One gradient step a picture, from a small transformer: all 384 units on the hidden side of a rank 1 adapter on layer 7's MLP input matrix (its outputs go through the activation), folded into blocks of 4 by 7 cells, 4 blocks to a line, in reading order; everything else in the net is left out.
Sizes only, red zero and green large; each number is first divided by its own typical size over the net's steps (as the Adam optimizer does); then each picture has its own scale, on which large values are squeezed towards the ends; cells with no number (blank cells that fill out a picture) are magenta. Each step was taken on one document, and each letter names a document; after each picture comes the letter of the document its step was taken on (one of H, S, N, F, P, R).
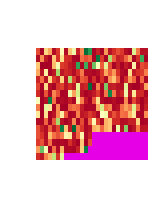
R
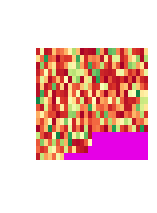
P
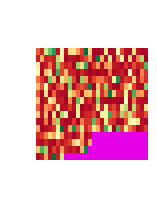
R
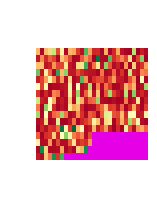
R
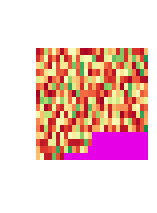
P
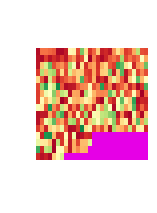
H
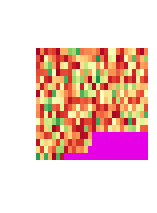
P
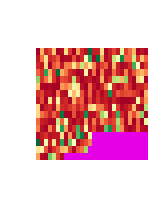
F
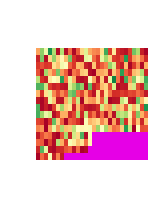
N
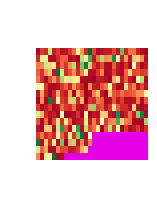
F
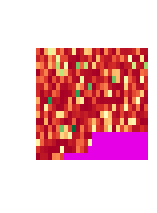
R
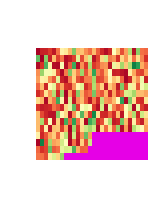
H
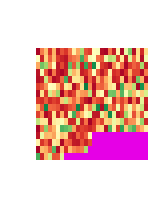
P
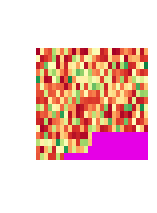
H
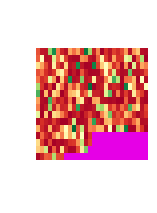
R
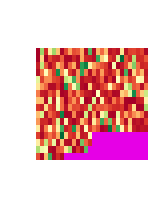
F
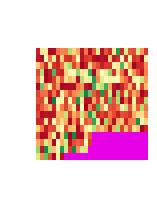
H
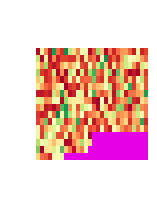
H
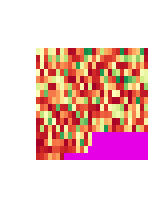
N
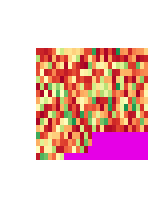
H
